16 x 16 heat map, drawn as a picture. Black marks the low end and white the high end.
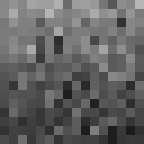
Slope: up to the top. Odd rows or columns: none. Stripes: none.
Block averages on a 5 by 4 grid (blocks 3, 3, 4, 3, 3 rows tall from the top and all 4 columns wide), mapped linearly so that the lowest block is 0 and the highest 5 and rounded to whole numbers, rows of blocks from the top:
5554 | 4343 | 2223 | 1111 | 1110
